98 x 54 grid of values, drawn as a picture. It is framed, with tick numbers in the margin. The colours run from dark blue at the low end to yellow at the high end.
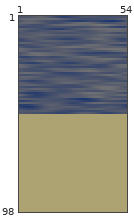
It is made of 2 by 1 panels. Panel 1,1: low, streaked across. Panel 2,1: high, flat.
